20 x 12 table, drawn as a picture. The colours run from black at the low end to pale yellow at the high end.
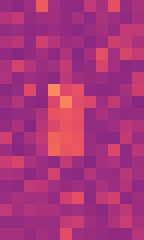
Odd patch: higher, in the centre. Average level on the scale: 50%. Histogram: skewed, a long tail of high values. Slope: none. Ninth with the highest average: centre.
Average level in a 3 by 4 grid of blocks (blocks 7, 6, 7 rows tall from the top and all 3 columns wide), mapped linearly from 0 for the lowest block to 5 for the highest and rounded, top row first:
0 1 0 1
0 5 2 1
1 1 0 1
